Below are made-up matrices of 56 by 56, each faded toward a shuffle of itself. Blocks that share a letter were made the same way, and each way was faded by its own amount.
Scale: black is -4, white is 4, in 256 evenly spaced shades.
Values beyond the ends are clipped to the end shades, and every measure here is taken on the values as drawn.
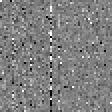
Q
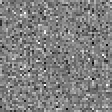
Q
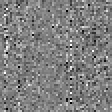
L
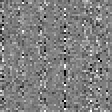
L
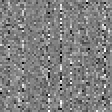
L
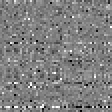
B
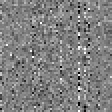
L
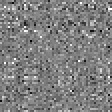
B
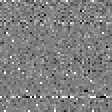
B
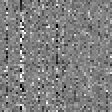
L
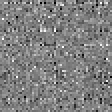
B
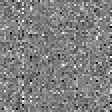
Q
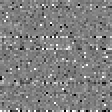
B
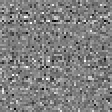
B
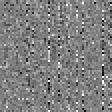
L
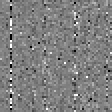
L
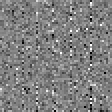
Q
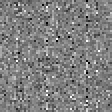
Q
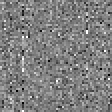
Q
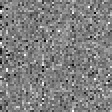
Q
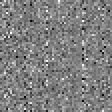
Q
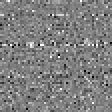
B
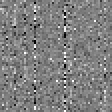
L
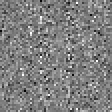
Q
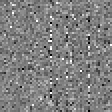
Q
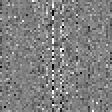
L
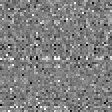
B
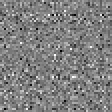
B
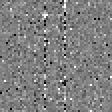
Q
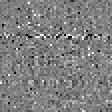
B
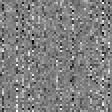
L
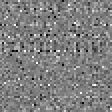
B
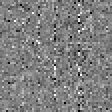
Q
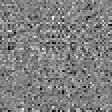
B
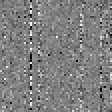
L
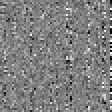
L
